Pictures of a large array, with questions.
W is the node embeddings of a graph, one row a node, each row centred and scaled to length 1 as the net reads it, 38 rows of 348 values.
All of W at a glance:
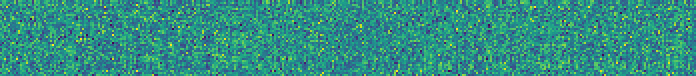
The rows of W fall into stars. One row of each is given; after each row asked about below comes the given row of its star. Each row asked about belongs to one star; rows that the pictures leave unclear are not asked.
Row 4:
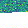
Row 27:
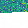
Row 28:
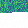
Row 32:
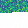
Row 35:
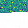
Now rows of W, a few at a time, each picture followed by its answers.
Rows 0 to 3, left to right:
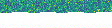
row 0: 35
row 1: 4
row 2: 35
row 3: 32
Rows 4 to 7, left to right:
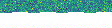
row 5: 35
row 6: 28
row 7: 27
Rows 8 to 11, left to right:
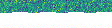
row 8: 28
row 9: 4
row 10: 28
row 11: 32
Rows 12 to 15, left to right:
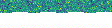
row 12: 32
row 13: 32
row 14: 35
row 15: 32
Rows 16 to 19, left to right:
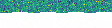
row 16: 32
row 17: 28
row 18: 27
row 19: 28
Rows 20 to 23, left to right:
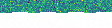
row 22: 27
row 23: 4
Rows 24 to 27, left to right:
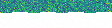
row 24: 32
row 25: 27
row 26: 35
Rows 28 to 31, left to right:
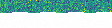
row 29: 28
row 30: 4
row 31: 27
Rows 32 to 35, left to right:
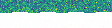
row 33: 27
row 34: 32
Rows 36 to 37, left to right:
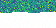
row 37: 28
